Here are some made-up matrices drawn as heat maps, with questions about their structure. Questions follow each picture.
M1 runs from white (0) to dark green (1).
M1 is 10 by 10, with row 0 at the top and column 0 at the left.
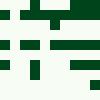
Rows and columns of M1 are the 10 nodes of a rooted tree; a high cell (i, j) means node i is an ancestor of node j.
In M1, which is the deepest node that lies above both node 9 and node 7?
0
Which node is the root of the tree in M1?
1
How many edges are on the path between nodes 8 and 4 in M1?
3
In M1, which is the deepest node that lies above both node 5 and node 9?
4
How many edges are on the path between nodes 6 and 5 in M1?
3
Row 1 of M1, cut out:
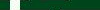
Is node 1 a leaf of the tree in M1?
no
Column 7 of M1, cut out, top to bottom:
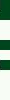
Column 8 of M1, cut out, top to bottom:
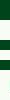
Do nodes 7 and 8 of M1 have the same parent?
yes
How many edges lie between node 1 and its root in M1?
0
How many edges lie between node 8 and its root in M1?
4
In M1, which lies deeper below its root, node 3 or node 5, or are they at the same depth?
node 3
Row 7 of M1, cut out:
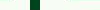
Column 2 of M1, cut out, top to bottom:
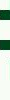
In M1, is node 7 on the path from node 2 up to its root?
no
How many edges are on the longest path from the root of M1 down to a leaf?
5
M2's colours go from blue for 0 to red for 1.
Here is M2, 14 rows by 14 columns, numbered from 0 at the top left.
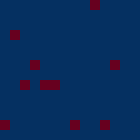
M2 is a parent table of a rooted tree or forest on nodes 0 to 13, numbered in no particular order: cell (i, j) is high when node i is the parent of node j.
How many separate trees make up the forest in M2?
4
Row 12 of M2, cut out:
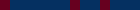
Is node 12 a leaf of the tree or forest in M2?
no
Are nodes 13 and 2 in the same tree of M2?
no
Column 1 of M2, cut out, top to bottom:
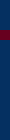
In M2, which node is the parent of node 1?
3
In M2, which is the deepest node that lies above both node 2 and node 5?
8
